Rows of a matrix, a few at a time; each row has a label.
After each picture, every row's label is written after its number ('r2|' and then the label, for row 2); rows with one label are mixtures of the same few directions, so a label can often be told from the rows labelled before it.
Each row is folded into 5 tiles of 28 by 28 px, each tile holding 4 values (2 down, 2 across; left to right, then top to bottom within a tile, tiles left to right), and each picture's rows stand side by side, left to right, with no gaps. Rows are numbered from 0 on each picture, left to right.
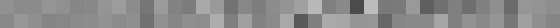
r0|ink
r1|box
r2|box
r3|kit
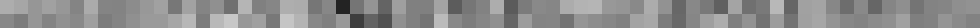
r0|kit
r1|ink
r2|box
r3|box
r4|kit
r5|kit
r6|kit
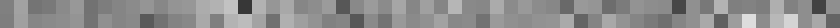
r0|box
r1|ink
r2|box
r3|kit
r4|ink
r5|ink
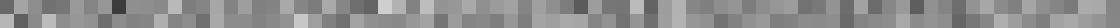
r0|ink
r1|kit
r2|ink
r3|kit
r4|kit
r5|ink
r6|kit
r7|ink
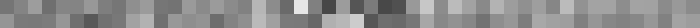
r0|ink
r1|kit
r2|box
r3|kit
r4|kit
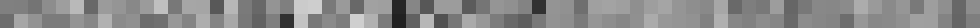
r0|box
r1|kit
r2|kit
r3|ink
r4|box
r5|box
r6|kit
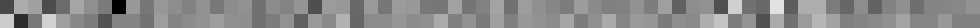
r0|ink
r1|kit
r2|kit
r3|kit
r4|ink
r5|kit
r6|kit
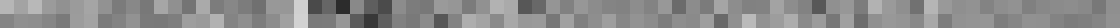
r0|kit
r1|box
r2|box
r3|ink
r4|ink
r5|ink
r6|box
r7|ink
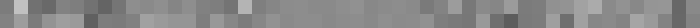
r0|box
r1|ink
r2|box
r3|ink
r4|kit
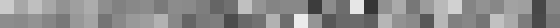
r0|kit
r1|ink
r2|box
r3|kit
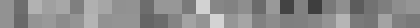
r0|box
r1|box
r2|kit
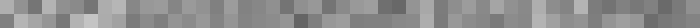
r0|ink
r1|kit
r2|ink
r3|kit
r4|box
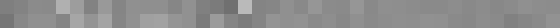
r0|box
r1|ink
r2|kit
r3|ink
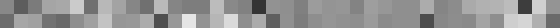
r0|box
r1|ink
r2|box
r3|ink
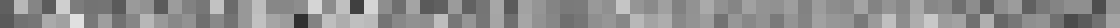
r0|box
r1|kit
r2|box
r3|kit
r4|box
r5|kit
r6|ink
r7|ink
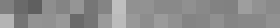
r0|kit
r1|ink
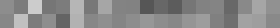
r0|kit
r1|kit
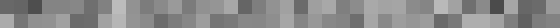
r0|kit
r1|ink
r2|box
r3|box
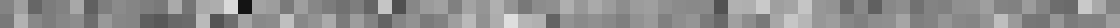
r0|box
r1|ink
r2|ink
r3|ink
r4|kit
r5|box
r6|kit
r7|ink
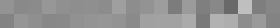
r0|ink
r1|ink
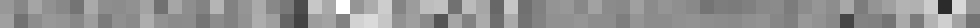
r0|box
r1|kit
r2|box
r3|kit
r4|kit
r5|kit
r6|ink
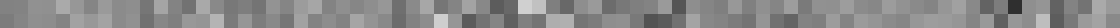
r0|box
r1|box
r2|kit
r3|ink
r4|ink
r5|ink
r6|ink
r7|kit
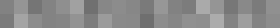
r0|box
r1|box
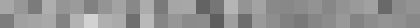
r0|ink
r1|box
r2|ink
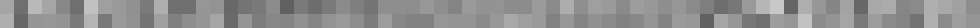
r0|box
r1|box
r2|kit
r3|ink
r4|kit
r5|box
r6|box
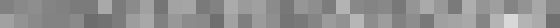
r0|ink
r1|box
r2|box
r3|ink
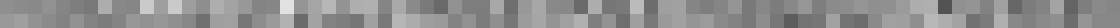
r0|ink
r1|kit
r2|kit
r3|kit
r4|kit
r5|ink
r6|ink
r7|box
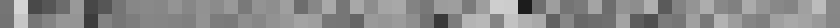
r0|box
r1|ink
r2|box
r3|ink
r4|ink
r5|ink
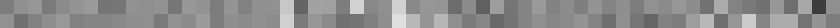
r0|ink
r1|kit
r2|kit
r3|box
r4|ink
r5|ink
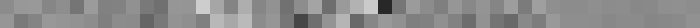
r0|box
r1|box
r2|ink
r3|ink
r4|ink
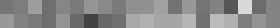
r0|ink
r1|ink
